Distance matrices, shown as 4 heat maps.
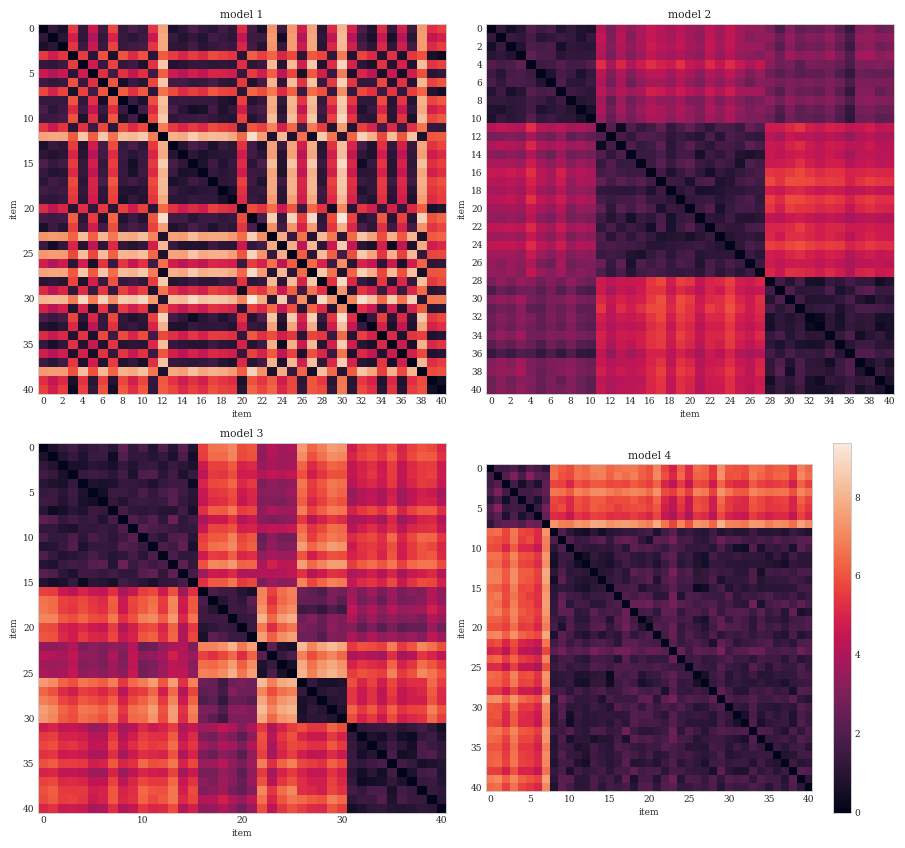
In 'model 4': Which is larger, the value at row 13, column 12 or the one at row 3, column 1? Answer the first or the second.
the second
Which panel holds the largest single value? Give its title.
model 1
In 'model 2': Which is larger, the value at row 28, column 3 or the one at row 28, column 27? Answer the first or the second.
the second
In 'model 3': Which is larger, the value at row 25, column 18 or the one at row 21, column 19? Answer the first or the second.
the first
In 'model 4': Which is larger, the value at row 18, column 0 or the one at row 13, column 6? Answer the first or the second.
the first
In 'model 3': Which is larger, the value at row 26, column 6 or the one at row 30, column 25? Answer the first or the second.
the second
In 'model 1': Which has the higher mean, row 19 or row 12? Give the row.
12
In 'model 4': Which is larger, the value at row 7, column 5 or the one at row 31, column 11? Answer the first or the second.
the first
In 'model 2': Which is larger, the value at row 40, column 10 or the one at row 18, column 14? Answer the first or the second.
the first
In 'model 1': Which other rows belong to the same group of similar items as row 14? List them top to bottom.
0, 1, 2, 4, 6, 8, 9, 10, 13, 15, 16, 17, 18, 19, 21, 22, 24, 28, 32, 33, 35, 37
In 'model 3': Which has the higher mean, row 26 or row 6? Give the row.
26
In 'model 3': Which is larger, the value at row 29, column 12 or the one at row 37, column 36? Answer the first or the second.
the first
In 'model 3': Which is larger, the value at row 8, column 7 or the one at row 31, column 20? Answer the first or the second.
the second
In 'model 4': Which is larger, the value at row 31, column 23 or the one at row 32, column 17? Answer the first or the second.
the first
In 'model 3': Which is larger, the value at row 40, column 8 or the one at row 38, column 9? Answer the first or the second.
the second
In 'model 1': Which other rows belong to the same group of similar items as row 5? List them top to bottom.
3, 7, 11, 20, 26, 29, 31, 34, 36, 39, 40
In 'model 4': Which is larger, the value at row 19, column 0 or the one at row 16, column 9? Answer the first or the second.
the first
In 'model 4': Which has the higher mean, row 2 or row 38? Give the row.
2
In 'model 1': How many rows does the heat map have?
41
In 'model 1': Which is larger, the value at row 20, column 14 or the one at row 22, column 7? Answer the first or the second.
the second
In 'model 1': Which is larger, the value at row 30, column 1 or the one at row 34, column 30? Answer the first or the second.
the first
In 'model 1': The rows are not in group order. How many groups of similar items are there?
3
